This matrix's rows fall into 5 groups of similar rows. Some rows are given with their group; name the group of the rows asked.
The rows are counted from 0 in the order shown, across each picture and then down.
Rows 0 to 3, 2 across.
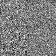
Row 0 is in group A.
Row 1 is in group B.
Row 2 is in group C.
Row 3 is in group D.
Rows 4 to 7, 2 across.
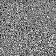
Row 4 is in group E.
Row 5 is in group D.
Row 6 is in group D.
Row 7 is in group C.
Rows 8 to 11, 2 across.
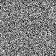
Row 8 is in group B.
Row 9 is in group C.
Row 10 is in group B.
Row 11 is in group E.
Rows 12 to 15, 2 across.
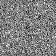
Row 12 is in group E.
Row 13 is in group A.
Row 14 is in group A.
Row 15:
D
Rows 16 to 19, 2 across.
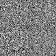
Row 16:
D
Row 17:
E
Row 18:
B
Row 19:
E
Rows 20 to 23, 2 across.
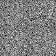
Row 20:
E
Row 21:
C
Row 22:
E
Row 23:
E
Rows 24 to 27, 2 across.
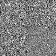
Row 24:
A
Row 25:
D
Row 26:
C
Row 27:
D
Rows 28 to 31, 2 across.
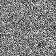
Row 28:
B
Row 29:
A
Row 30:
D
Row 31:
A
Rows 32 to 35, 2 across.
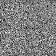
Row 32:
E
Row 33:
B
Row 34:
A
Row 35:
C
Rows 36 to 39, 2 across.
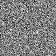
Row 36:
B
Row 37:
D
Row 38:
D
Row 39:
A
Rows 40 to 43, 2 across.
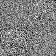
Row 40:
E
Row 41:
A
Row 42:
A
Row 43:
E
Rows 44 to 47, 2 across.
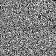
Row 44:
D
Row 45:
A
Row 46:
B
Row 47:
B
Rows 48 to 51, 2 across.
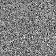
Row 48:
B
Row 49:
E
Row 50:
C
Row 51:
D
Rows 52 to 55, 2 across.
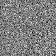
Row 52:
D
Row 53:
B
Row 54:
E
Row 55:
E
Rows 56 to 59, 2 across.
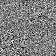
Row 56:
B
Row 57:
C
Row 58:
C
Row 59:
E
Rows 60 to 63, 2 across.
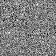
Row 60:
C
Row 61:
A
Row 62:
A
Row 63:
D
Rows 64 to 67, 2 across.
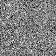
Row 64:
A
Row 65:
E
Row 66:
C
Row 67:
B
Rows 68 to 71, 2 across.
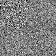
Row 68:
D
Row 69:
B
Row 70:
E
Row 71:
B
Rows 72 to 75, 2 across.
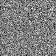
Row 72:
D
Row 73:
C
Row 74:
E
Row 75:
D
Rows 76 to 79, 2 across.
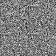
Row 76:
C
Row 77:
D
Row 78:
D
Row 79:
D
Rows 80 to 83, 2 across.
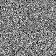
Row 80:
D
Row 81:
C
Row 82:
B
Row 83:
B
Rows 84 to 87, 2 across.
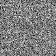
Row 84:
D
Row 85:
B
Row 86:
C
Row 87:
E
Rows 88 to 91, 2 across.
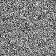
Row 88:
C
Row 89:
A
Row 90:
B
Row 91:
A
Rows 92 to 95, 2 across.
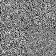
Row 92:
A
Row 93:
E
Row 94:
A
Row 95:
B
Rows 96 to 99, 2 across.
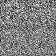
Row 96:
A
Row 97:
D
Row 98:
A
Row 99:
A
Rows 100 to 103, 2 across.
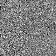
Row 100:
D
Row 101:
C
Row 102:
B
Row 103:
D
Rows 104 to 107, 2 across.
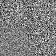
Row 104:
E
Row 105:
D
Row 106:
B
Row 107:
D
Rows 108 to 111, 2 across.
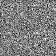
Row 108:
E
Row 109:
D
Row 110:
D
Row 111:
A
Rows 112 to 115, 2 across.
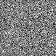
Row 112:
E
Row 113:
C
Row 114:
A
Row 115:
C
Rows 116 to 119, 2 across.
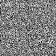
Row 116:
A
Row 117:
D
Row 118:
A
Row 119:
C
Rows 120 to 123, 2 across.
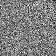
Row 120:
B
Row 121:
A
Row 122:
E
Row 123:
C
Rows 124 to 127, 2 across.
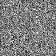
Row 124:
D
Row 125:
E
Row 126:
C
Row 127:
A
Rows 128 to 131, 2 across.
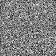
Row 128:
A
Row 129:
A
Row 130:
C
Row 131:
B
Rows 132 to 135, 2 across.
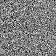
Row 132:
C
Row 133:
D
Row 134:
B
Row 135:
D
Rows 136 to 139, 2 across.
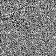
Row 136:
C
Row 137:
D
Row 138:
A
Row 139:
D
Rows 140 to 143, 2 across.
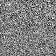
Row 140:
A
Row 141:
E
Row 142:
D
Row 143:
A
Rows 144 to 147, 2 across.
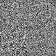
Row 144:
E
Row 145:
B
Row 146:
C
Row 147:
C
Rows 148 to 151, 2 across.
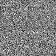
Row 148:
D
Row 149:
D
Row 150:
B
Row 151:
A
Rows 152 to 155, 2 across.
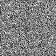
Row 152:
A
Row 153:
D
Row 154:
A
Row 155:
C
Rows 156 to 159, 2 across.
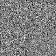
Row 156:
D
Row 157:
E
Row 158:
C
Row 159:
D
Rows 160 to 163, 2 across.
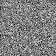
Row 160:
D
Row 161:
B
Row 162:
D
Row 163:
C
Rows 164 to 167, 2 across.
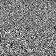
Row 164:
B
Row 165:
E
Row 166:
A
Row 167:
C
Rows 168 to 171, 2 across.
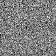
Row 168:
E
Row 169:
D
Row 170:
D
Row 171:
B
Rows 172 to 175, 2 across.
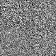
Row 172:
D
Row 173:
E
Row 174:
A
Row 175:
E
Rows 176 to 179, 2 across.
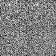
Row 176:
A
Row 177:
A
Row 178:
E
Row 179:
E
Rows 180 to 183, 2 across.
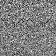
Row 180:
B
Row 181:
B
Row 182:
C
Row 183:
B
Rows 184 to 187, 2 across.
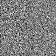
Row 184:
C
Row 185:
D
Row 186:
D
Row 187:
E
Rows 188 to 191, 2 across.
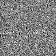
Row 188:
E
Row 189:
D
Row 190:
D
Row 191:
A
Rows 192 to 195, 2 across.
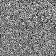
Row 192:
A
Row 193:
B
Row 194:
D
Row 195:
E
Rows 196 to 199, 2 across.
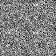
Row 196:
B
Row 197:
A
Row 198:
A
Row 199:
A
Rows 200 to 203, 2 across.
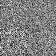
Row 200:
D
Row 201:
E
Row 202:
A
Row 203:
B
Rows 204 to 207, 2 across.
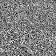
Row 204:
E
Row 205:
A
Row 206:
C
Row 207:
B
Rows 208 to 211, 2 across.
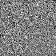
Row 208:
B
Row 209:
A
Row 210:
D
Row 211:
D
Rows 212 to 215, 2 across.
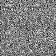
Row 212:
D
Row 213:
D
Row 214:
A
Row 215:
A
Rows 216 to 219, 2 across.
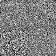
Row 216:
A
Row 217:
A
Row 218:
B
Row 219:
D
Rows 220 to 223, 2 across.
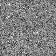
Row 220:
A
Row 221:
B
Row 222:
E
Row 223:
A
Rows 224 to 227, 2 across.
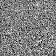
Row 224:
E
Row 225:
A
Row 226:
D
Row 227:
C
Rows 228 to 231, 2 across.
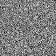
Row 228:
D
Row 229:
A
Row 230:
E
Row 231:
C
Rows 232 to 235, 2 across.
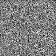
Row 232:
C
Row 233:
A
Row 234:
D
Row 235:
A
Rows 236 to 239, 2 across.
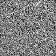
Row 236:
C
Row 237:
A
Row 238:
D
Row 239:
A
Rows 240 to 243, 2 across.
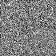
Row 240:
A
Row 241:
C
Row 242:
D
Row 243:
A
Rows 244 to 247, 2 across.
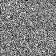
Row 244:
A
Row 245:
B
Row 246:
C
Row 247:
A
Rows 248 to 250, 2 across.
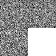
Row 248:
B
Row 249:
E
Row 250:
A
